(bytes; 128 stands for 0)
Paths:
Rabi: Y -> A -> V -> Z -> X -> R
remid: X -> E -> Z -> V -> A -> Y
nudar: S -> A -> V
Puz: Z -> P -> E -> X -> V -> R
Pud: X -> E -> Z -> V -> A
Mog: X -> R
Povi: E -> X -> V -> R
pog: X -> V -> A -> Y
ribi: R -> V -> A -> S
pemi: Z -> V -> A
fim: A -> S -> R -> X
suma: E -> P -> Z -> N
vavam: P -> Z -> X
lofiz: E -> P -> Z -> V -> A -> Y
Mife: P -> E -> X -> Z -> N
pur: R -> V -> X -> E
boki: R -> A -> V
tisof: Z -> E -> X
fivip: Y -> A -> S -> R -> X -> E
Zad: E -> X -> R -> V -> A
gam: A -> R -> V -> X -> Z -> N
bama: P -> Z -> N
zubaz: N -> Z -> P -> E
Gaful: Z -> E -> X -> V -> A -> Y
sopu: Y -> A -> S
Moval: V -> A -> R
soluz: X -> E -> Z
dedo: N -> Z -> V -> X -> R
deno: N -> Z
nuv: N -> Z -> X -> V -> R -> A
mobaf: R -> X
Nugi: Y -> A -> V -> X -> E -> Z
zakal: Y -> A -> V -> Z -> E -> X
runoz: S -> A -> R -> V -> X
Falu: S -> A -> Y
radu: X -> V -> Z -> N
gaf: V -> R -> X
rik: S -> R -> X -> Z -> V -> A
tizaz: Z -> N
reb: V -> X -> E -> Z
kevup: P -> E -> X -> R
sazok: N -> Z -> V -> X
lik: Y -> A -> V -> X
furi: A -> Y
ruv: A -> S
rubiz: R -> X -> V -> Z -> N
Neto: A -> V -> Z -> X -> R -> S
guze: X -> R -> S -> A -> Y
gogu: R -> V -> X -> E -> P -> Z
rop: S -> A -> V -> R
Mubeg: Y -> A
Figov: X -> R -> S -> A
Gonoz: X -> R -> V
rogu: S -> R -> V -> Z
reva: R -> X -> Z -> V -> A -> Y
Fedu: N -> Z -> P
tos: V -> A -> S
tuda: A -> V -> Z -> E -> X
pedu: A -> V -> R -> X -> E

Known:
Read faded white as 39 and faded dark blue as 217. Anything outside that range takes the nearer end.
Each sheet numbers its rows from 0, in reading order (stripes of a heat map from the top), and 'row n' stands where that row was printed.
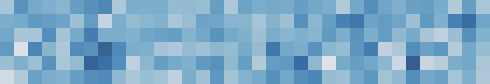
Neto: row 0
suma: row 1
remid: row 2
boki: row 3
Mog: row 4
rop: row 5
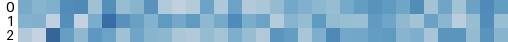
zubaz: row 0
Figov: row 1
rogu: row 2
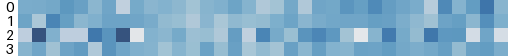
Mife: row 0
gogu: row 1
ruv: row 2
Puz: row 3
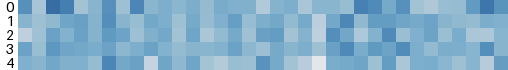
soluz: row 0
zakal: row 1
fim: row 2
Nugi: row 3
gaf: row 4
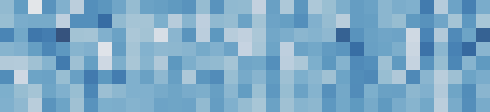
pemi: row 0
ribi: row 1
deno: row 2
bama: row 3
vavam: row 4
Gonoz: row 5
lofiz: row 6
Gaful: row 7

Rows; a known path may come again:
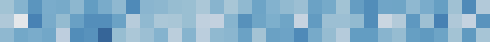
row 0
pedu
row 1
mobaf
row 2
ribi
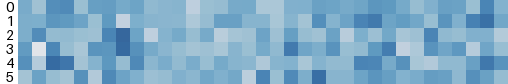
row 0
rubiz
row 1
suma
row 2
Moval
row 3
boki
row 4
soluz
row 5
Povi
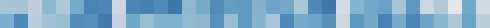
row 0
furi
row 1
sopu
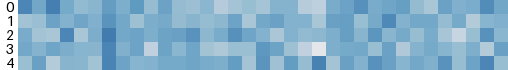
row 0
reb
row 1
tuda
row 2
guze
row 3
gaf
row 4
Zad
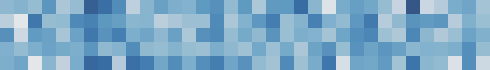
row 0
Mog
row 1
nudar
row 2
Gonoz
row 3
fivip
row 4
Mubeg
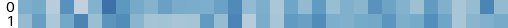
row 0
Pud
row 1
dedo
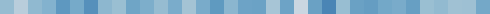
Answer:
lik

